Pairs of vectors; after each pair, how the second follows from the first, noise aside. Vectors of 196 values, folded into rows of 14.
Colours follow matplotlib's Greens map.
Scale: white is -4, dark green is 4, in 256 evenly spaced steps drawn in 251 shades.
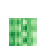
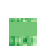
partly zeroed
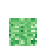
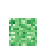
reversed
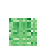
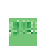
partly zeroed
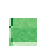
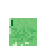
partly zeroed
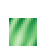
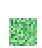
shuffled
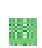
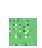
partly zeroed
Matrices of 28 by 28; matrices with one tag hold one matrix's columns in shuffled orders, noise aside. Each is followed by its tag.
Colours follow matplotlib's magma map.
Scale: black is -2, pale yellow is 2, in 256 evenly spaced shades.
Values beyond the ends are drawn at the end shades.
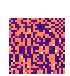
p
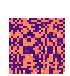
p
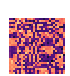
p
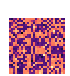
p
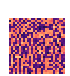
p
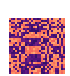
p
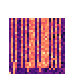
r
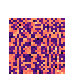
p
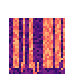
r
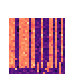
r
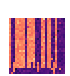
r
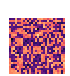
p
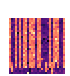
r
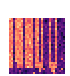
r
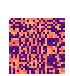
p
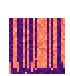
r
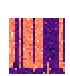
r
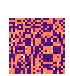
p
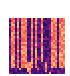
r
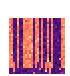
r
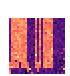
r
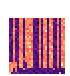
r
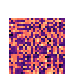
p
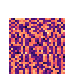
p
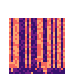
r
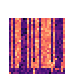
r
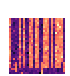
r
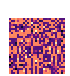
p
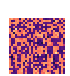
p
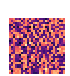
p
